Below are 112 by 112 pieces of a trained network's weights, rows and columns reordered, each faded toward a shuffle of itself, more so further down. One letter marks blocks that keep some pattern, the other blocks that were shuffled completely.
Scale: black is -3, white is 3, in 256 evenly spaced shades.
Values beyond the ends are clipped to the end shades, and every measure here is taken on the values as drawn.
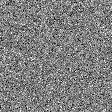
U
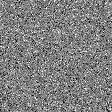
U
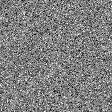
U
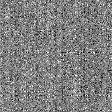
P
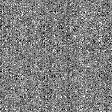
P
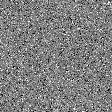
U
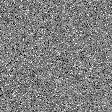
U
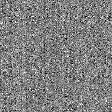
P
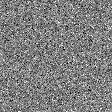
U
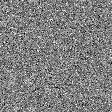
U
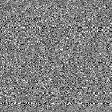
P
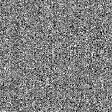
P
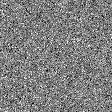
U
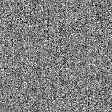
P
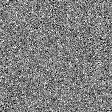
U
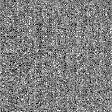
P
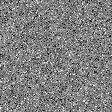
U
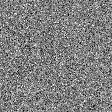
U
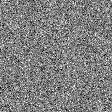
U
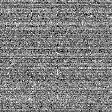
P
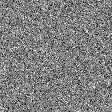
U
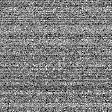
P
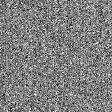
P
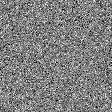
U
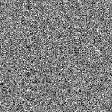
P
